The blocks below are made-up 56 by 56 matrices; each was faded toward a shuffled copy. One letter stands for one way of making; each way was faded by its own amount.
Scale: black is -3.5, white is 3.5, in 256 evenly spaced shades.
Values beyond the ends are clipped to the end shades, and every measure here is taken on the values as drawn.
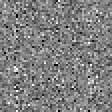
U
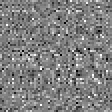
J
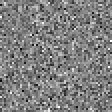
U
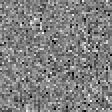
U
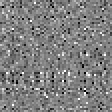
J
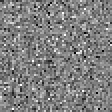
U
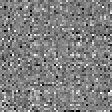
J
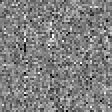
U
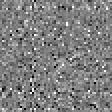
J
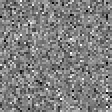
U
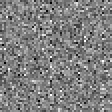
U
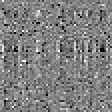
J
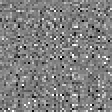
J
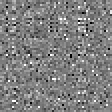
J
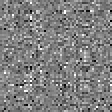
J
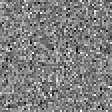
U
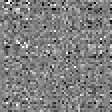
J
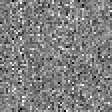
U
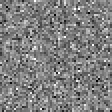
U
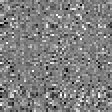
J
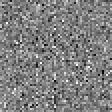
U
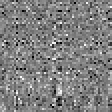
J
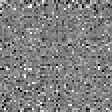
J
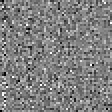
U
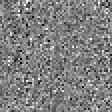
U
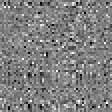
J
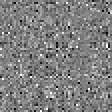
J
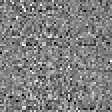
J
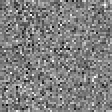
U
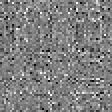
J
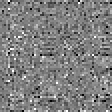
J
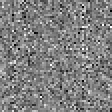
U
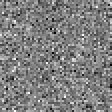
U
